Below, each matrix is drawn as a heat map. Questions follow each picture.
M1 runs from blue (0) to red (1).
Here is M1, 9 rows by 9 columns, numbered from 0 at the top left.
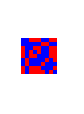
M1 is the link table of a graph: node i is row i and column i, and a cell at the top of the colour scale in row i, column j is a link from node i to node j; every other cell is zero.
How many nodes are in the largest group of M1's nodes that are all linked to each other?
6
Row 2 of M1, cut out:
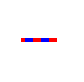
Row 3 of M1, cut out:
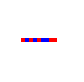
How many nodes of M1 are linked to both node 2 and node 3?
4
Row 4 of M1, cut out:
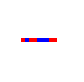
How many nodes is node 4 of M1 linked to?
5
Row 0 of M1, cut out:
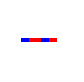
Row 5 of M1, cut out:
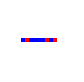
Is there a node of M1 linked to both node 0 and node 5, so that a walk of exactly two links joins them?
yes
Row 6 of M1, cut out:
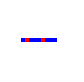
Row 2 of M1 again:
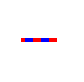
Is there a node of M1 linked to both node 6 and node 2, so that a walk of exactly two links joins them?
no
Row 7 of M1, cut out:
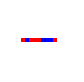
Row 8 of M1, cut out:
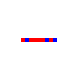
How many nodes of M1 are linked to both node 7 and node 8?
4
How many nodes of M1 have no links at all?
0
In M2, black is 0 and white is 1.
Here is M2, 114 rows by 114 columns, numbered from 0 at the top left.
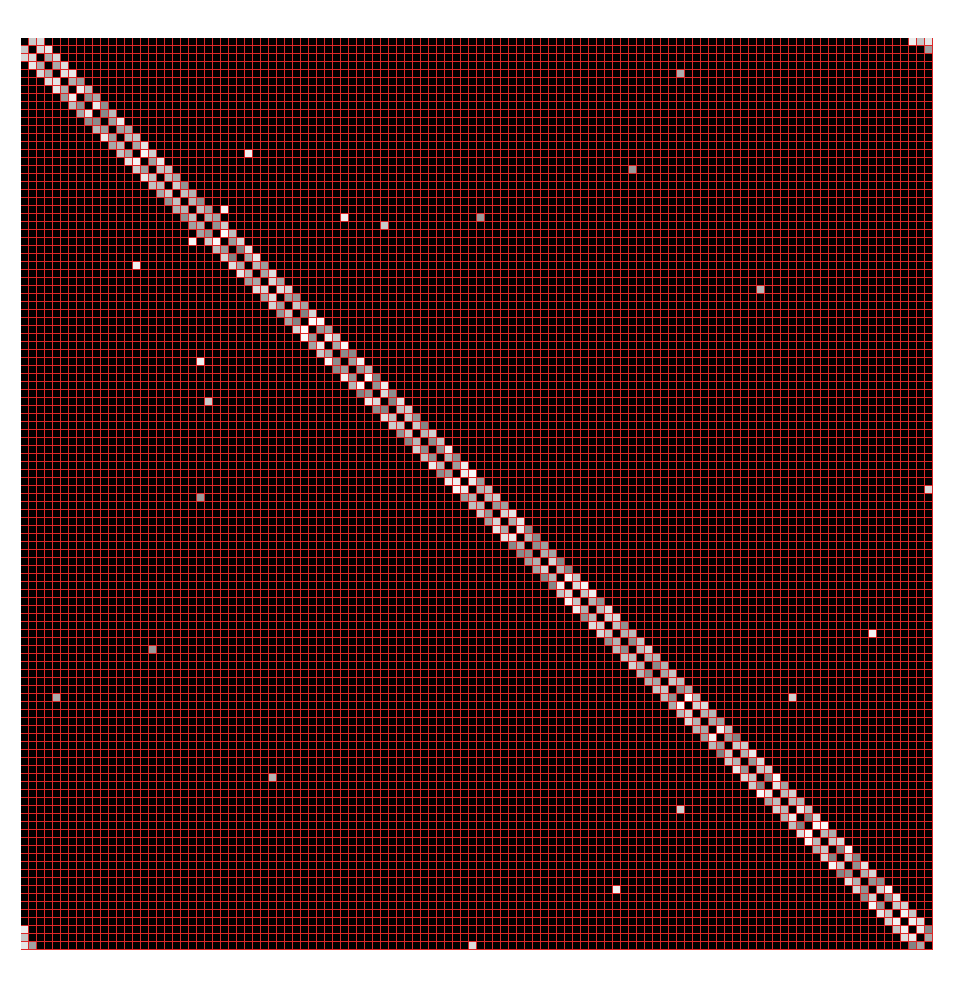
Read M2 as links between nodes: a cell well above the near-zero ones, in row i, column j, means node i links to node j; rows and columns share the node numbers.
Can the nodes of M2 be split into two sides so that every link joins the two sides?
no
